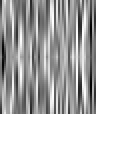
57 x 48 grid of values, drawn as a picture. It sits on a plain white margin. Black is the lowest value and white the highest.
Slope: none. Mirror symmetry: top to bottom. Grain: streaks running down.
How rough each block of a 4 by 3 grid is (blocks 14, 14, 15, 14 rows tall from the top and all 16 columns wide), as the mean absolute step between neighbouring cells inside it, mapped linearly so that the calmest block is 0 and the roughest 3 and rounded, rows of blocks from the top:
1 2 3 / 1 0 2 / 1 0 2 / 1 2 3
